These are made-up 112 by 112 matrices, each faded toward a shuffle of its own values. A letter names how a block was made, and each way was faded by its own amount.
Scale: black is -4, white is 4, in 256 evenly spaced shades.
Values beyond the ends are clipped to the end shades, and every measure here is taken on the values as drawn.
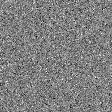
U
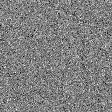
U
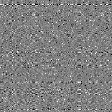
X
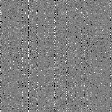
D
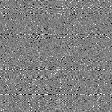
X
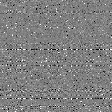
X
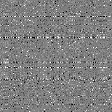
X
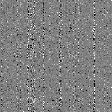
D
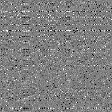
X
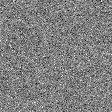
U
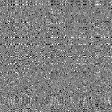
X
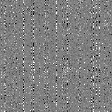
D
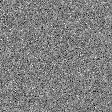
U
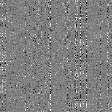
D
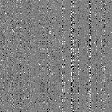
D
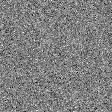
U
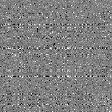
X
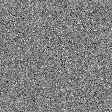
U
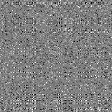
X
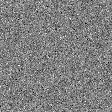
U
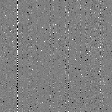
D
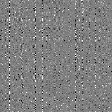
D
